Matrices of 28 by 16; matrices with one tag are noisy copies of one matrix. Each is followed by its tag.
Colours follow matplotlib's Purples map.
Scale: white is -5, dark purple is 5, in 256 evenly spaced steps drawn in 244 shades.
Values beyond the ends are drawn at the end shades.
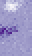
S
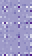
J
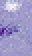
S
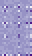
J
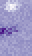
S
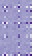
J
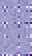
J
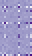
J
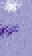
S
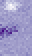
S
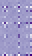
J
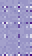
J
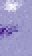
S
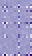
J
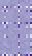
J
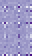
J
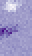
S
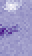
S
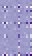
J
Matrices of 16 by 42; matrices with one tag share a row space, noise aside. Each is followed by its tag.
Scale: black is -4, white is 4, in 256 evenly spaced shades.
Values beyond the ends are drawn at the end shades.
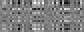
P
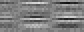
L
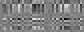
P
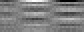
L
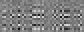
P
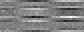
L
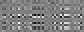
P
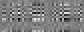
P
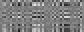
P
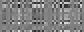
P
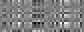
P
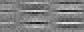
L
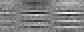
L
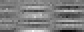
L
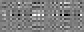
P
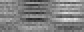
L
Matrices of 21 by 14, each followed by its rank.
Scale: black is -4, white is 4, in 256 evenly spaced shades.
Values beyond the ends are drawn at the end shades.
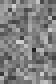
full rank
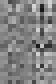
three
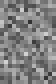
full rank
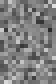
full rank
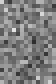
full rank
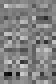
three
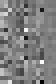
three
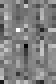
three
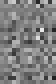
three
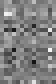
three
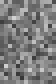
full rank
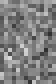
full rank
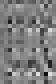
three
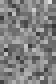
full rank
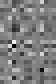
three
